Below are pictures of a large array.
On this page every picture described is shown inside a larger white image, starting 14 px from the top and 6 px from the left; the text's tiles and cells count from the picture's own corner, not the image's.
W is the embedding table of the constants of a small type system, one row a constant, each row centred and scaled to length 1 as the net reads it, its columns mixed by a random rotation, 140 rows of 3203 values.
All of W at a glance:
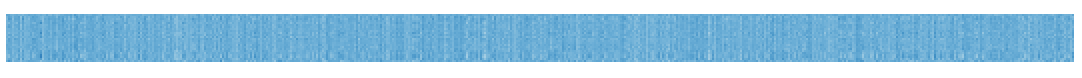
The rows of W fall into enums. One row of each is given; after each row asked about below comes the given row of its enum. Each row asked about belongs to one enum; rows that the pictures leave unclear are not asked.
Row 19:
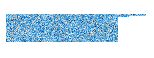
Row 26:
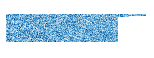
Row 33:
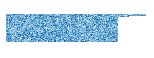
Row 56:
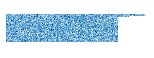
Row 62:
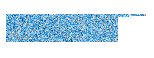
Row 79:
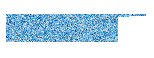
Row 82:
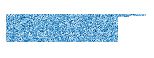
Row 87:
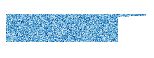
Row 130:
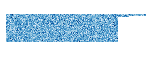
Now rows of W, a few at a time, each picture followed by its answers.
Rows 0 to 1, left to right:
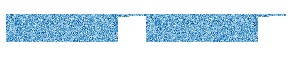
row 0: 130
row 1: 130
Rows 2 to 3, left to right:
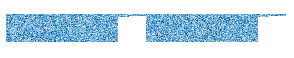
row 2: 33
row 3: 87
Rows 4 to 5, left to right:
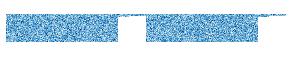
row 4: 87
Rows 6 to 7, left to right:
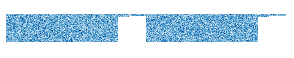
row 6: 62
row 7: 19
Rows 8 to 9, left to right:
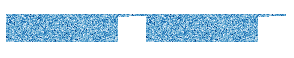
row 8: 79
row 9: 79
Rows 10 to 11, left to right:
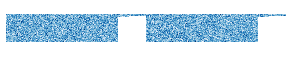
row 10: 87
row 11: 26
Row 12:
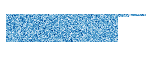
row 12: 62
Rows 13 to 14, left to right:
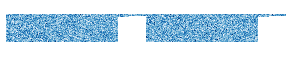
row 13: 26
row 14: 79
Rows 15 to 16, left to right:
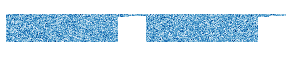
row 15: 26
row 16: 82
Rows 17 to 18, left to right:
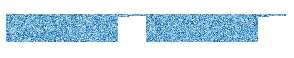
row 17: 33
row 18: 130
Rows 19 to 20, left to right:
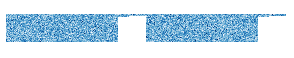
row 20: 79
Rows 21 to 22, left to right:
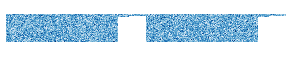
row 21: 33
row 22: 82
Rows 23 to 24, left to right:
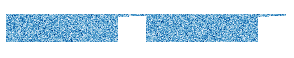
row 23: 62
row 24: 87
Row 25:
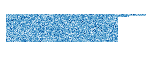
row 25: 19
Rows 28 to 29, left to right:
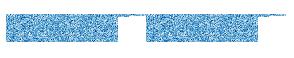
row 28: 82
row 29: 82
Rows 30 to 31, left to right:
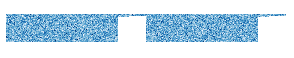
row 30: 79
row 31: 87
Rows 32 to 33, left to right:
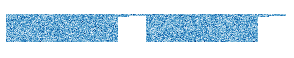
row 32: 19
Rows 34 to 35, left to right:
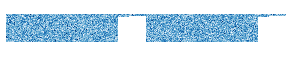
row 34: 79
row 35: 19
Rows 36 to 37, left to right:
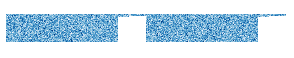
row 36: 62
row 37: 87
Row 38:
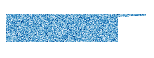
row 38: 87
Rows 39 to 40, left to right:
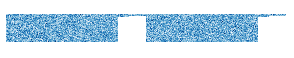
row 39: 26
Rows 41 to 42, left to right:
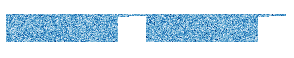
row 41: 33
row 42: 79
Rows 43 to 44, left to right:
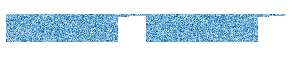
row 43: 19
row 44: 56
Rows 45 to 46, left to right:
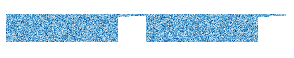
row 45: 87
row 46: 82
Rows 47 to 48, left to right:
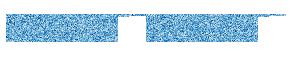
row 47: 79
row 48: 82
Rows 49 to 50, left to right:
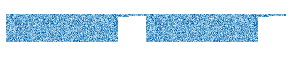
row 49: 130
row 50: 130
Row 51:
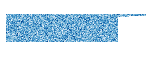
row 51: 87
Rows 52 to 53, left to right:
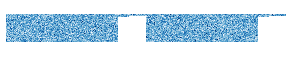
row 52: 19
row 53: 79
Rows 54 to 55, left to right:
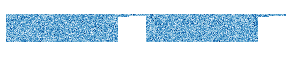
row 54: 19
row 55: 130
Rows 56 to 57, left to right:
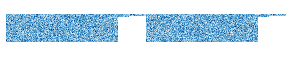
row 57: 19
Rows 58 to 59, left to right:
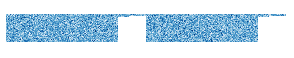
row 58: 82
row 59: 62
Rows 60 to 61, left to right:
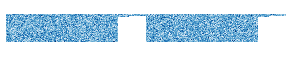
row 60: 33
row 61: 82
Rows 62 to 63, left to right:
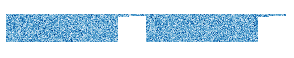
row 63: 130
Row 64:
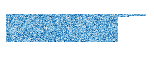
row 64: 33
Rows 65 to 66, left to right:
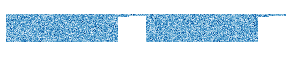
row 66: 130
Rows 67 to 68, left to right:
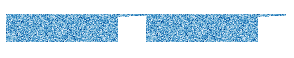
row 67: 87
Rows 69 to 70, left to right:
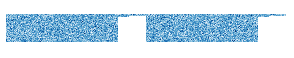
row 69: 19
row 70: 82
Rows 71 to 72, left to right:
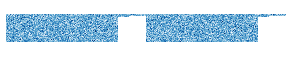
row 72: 19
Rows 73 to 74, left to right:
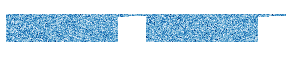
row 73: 26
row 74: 79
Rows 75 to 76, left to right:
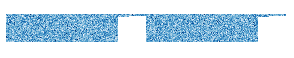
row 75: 79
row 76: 130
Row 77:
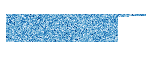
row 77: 79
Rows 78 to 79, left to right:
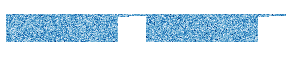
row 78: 33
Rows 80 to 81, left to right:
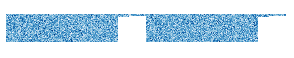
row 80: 62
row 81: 130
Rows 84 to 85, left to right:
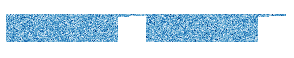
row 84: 82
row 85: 79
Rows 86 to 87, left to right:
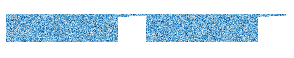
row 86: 19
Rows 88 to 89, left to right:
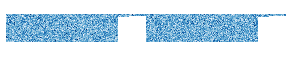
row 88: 79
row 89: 130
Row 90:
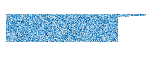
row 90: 87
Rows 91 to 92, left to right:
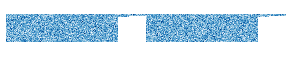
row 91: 19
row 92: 87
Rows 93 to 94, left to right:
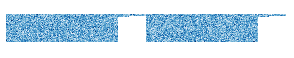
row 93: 56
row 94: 33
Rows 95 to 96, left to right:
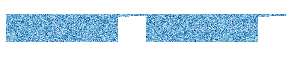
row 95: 87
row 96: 79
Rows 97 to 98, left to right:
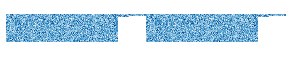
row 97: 130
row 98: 130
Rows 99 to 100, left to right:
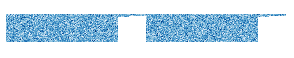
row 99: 82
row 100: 87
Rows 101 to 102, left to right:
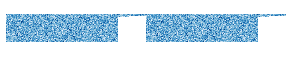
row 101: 87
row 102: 87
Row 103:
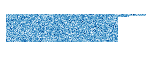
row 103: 19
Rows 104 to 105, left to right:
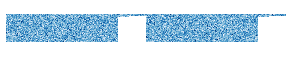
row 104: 87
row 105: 79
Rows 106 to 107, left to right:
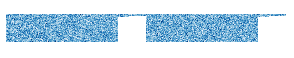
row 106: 26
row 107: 87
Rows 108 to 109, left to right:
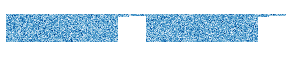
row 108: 62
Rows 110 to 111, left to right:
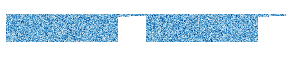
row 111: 62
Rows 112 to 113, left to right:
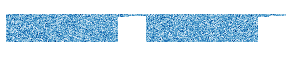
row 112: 26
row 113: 82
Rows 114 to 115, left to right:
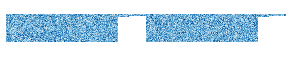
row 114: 33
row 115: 130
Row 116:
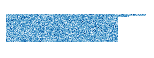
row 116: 19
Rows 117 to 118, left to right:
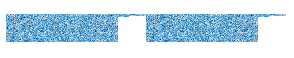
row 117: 82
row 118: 82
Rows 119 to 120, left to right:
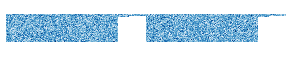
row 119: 33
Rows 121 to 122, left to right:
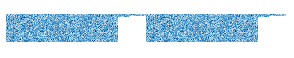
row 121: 82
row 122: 82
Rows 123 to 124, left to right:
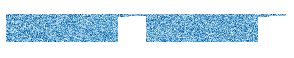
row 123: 26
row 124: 19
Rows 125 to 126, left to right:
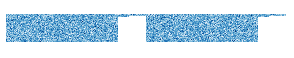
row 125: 19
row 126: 82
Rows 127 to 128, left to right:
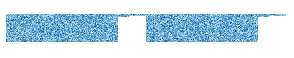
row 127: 19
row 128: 82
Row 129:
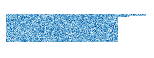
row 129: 19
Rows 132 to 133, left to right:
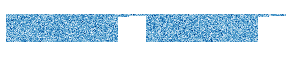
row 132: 19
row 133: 62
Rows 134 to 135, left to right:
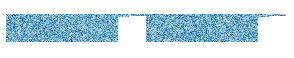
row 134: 62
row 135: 33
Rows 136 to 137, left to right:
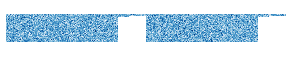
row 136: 82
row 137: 62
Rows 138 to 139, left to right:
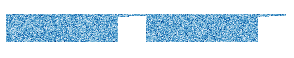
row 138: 33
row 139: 87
